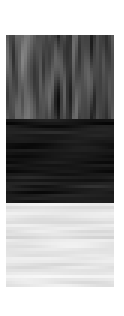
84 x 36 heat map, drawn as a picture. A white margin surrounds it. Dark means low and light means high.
The table splits into 3 rows of 1 panel. Panel 1,1: low, streaked downward. Panel 2,1: very low, streaked across, faint in contrast. Panel 3,1: very high, streaked across, faint in contrast.
